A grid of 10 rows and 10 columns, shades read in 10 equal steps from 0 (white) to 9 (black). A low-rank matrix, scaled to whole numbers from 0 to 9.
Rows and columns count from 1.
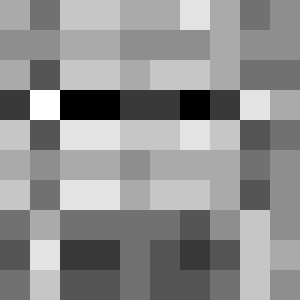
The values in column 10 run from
3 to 5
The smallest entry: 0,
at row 4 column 2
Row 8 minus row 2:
1 -1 2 2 1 1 2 1 -2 0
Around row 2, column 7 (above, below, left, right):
1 2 4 3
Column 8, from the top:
3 3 3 7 2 3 3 4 6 5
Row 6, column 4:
3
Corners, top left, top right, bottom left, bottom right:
3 4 5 4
